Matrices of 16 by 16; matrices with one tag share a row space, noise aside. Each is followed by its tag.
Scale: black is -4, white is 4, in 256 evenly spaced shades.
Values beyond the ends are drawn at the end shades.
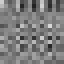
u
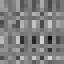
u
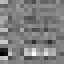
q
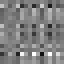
u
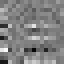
q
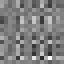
u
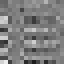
q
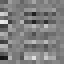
q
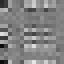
q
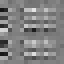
q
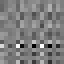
u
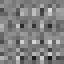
u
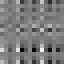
u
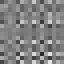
u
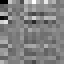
q
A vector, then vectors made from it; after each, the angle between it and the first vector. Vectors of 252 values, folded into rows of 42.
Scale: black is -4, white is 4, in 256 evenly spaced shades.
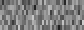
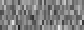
nearly opposite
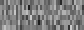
orthogonal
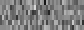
partly opposed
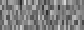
partly opposed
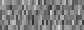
nearly opposite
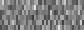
nearly opposite
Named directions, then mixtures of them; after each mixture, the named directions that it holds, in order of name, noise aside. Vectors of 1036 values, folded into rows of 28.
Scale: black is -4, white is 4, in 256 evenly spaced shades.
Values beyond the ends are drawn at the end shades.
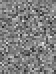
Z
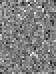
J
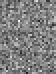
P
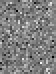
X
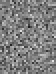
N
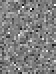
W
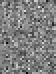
J, P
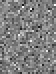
W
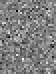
W, X, Z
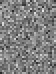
J, N, W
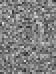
J, N, Z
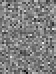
J, P, Z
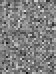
J, P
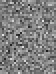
N, W, X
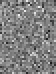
J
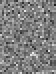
J, W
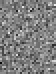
N, W, X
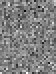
J, P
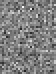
P, W
